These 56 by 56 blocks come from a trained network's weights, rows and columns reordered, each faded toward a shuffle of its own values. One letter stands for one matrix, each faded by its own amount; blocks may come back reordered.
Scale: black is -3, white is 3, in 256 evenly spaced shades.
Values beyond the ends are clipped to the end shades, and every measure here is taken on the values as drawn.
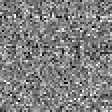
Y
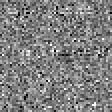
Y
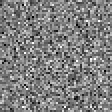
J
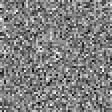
J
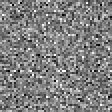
Y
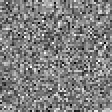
J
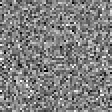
J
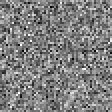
J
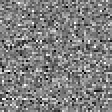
Y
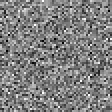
J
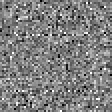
Y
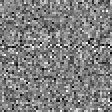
Y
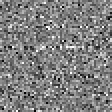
Y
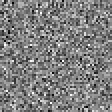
J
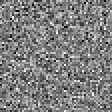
J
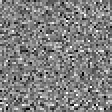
Y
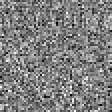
J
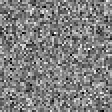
J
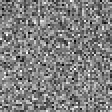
J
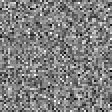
J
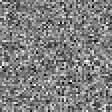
J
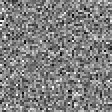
J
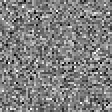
Y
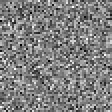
J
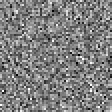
J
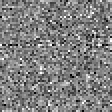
Y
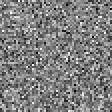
J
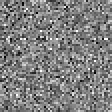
Y
